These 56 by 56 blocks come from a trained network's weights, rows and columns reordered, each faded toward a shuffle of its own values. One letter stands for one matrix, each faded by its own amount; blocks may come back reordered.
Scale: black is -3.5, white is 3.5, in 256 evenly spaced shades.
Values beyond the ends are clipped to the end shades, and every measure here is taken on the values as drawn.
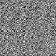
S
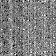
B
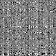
B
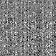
B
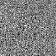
S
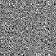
S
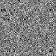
S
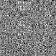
S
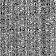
B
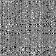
B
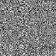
S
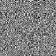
S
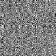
S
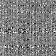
B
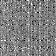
B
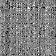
B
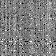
B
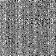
B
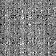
B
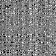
B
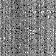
B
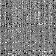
B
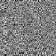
S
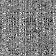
B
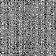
B
